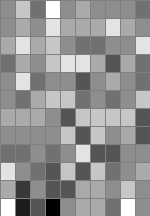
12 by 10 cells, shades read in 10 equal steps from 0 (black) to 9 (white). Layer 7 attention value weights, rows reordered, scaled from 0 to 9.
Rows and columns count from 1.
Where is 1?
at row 12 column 2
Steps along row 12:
down up down up up same down up down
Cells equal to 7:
15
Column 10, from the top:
4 5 8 4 4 7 3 3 5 6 5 5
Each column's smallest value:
4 1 3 0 3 3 3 3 5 3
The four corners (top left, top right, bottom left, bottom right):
5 4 9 5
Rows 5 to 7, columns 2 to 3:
8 4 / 4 6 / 6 6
